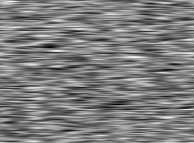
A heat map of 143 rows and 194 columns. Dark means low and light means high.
Overall the values sit about 50% of the way up the scale. The histogram is bell-shaped. Streaks run across, left to right. There is no overall slope. Neither half mirrors the other.
